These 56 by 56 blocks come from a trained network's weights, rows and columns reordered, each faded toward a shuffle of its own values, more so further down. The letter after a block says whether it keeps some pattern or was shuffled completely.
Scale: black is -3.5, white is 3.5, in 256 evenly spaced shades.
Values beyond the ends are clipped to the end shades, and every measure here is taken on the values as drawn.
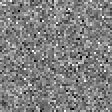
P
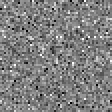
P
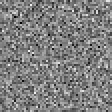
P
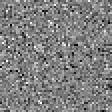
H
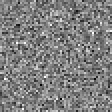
P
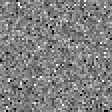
P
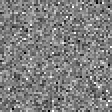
P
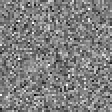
P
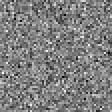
P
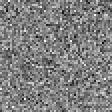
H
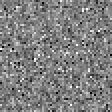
P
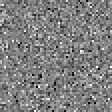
H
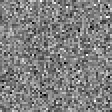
P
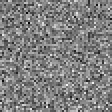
P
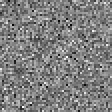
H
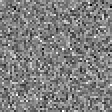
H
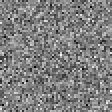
P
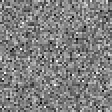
H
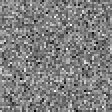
P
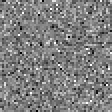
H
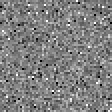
P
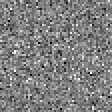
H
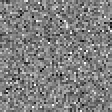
P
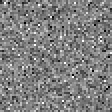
P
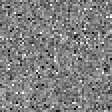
H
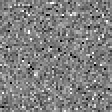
P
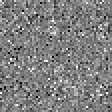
H
